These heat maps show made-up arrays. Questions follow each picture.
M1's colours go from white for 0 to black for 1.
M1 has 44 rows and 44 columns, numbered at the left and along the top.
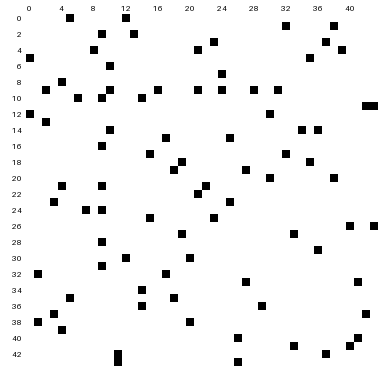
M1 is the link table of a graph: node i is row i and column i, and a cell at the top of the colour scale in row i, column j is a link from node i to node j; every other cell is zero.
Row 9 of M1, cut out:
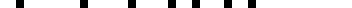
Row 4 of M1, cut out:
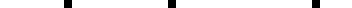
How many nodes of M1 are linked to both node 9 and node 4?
1
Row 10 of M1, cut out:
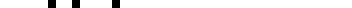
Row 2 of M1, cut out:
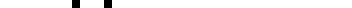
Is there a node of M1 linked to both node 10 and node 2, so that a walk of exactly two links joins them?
yes
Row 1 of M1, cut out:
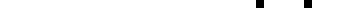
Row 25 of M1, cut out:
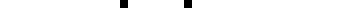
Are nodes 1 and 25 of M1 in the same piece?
yes
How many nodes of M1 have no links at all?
0
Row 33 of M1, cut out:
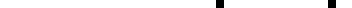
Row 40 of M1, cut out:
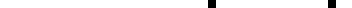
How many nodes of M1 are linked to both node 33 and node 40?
1
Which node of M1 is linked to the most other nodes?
node 9
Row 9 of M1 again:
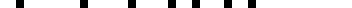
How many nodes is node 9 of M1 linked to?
7
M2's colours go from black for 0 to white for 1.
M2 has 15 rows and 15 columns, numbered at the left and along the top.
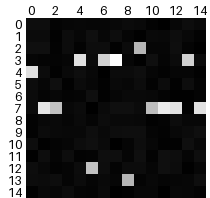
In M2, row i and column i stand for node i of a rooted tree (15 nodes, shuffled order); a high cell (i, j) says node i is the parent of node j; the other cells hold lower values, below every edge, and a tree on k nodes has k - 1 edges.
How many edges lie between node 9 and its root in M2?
3
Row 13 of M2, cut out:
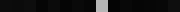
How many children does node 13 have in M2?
1
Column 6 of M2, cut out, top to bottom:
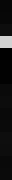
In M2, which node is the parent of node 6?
3
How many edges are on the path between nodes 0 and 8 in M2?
4
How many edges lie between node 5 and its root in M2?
3
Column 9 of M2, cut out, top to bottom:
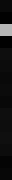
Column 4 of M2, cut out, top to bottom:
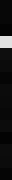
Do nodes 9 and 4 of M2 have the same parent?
no
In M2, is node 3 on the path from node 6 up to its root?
yes
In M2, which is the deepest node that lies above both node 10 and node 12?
7
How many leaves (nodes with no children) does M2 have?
9
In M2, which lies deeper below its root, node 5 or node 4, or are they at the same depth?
node 5
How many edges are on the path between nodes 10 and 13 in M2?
3
